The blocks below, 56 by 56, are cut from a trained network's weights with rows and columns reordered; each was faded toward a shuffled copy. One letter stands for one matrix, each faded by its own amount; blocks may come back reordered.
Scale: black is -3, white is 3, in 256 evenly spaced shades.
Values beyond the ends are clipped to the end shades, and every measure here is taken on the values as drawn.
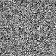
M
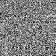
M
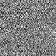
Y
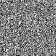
M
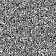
M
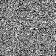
M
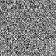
Y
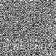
Y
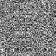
Y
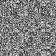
Y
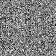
M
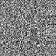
Y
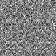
Y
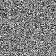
M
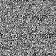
M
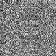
Y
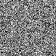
M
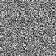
Y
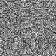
Y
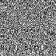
Y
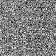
M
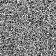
M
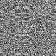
Y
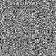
Y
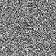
Y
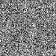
M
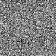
Y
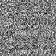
Y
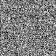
M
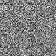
Y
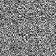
Y
